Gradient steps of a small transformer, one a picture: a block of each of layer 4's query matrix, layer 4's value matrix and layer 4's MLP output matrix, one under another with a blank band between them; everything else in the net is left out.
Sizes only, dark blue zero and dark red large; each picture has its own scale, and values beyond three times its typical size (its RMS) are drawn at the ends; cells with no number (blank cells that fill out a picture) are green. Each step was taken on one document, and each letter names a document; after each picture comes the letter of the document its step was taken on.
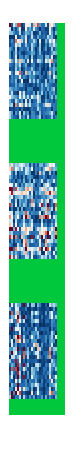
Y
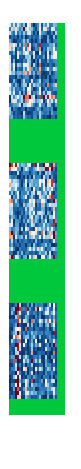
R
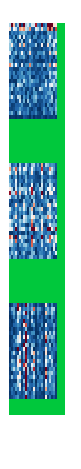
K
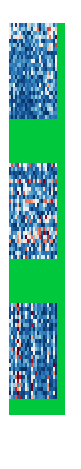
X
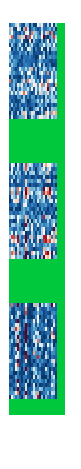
X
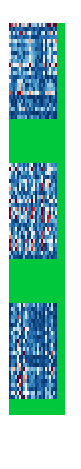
K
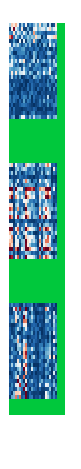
Y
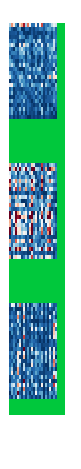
K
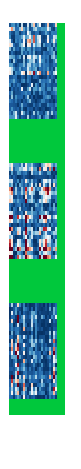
Y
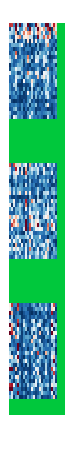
X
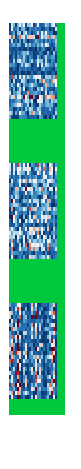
R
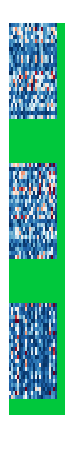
X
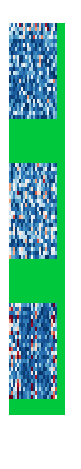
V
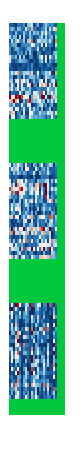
V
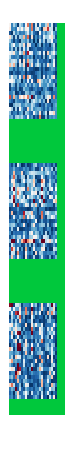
R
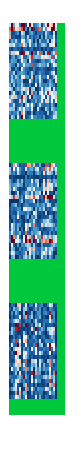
R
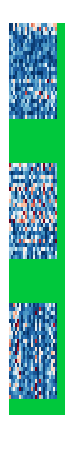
R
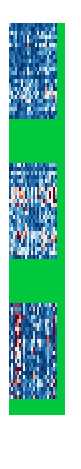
Y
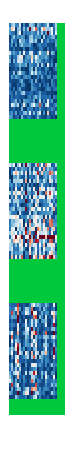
X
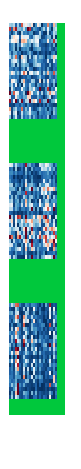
Y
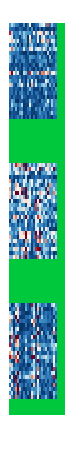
V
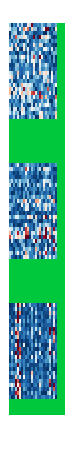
V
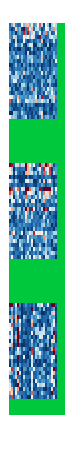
V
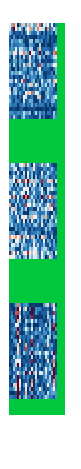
R
